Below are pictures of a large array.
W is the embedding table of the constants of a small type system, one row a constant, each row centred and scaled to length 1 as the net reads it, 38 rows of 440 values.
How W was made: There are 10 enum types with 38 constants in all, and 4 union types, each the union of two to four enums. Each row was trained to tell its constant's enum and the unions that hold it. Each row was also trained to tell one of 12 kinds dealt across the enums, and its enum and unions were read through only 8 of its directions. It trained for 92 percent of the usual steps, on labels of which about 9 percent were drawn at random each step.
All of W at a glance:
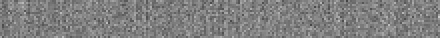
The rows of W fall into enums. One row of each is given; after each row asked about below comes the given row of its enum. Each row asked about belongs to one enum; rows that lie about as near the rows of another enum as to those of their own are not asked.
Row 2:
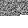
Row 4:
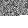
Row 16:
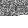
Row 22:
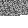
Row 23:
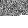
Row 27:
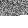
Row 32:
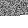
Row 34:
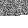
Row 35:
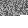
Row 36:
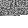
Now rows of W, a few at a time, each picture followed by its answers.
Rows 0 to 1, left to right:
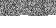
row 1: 34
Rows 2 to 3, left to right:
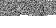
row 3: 27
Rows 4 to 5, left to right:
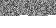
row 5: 23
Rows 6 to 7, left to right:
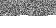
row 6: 23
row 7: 27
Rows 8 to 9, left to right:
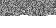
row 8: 35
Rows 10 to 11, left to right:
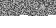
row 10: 2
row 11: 36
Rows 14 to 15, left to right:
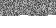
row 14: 4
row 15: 34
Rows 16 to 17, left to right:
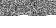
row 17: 27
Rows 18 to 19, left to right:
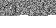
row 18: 27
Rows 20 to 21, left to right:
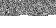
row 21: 35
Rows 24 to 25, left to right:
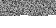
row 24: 36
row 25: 35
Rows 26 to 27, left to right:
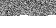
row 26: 2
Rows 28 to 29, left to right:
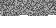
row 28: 4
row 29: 2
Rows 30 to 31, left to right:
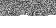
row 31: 34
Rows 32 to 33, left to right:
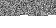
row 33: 35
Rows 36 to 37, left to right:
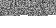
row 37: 32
